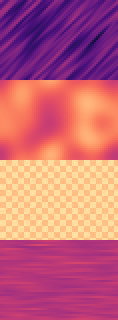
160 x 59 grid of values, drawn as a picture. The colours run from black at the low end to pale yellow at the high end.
The table splits into 4 rows of 1 panel. Panel 1,1: low, slanting up to the right. Panel 2,1: high, smooth. Panel 3,1: very high, checkered, faint in contrast. Panel 4,1: middling, streaked across, faint in contrast.
